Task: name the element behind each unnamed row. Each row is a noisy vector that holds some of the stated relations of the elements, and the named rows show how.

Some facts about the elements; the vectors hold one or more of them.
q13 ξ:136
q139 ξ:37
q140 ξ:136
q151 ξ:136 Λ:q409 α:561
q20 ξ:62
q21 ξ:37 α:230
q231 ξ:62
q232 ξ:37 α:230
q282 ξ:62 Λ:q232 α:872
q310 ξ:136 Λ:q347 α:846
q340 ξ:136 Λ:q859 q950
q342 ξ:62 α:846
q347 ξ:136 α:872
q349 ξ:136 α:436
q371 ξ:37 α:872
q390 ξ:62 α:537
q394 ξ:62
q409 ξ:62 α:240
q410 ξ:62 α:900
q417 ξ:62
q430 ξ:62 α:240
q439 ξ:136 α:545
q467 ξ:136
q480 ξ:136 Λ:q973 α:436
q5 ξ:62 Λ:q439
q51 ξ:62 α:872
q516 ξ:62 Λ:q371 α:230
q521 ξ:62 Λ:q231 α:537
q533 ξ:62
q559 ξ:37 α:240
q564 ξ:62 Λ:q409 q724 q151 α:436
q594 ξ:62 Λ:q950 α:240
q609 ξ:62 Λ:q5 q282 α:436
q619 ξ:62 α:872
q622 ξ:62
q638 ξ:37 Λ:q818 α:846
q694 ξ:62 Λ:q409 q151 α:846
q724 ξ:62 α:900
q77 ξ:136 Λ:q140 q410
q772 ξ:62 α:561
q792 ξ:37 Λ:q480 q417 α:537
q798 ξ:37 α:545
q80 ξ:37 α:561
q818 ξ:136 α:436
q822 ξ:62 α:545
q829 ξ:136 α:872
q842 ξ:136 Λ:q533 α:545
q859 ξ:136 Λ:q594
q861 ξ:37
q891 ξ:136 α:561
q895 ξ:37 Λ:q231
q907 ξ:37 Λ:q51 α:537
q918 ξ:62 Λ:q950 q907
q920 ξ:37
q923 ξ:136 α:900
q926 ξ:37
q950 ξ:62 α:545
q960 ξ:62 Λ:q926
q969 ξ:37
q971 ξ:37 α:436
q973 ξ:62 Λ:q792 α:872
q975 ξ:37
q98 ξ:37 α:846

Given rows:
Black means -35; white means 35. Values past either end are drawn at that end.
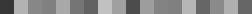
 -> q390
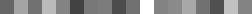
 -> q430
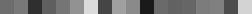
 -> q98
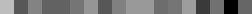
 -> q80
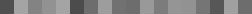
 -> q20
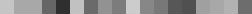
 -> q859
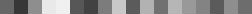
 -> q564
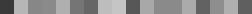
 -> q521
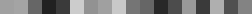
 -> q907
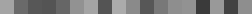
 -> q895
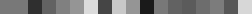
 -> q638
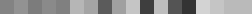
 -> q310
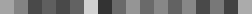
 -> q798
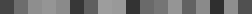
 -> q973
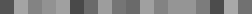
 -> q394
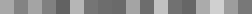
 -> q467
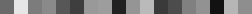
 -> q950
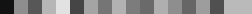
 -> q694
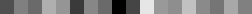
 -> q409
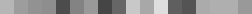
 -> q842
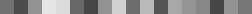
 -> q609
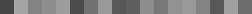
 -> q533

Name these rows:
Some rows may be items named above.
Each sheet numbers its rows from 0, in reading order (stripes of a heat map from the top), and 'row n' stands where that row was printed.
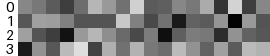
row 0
q792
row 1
q51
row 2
q232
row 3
q694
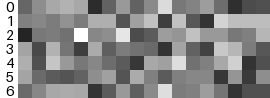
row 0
q772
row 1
q310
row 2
q724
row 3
q347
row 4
q151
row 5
q895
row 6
q772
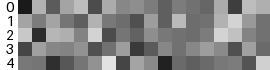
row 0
q342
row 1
q140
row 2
q818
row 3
q231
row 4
q98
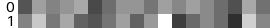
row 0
q960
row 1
q594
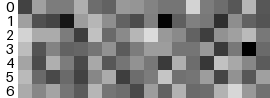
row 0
q516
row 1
q232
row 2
q340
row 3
q80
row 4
q829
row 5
q559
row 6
q140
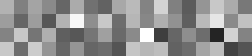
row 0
q77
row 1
q923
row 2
q594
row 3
q891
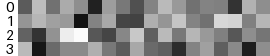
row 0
q822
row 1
q439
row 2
q564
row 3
q971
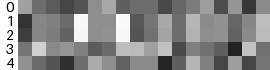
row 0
q926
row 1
q410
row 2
q410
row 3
q918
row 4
q21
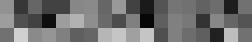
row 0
q371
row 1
q232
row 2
q918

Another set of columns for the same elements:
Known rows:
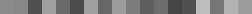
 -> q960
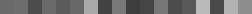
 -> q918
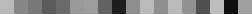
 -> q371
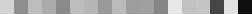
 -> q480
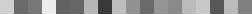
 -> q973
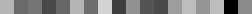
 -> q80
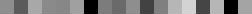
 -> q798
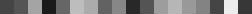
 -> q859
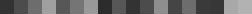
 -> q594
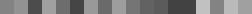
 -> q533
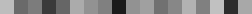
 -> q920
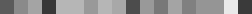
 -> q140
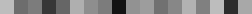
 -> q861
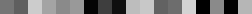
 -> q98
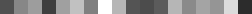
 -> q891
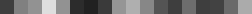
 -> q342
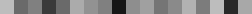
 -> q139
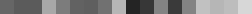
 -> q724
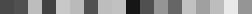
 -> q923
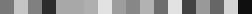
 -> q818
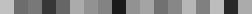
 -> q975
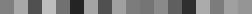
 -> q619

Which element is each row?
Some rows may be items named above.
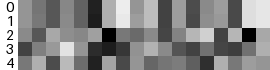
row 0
q5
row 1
q5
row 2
q798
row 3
q342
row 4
q51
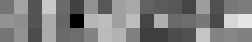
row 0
q516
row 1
q282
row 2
q772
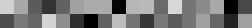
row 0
q971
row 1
q822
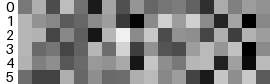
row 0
q51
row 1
q907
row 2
q609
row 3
q80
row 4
q232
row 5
q231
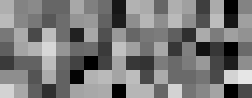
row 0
q21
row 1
q371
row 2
q51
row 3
q694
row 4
q950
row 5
q282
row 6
q971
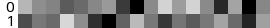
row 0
q907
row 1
q822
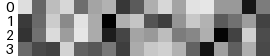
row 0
q792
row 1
q842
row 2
q310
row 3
q521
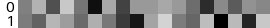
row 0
q390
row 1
q559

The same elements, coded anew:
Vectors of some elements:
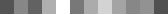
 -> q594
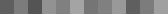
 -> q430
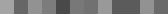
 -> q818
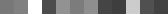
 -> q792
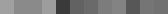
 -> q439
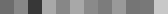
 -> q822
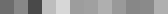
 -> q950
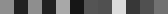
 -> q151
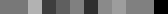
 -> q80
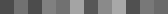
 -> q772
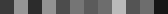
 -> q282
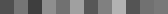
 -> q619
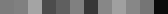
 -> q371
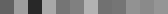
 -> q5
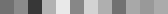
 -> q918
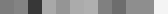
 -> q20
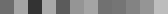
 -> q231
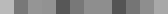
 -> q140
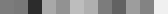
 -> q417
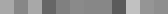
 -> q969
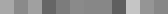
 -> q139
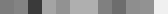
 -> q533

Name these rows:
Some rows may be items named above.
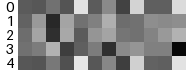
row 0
q694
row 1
q5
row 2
q231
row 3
q80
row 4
q694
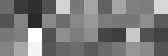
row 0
q564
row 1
q609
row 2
q792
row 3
q232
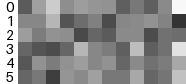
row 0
q390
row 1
q559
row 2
q923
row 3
q409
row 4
q516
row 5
q724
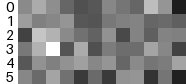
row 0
q895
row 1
q842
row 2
q521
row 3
q907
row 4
q516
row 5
q891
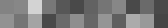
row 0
q310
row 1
q971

